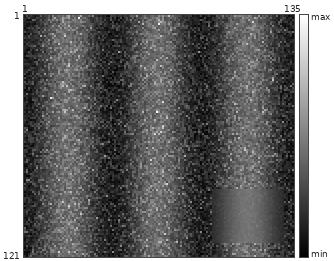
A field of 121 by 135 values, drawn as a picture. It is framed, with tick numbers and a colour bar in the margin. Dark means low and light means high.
No overall slope runs across the table. The bottom right is the smoothest part. In the bottom right lies a patch that is calmer than the rest. No single row or column stands out from its neighbours. Upright stripes repeat 3 times across the table.
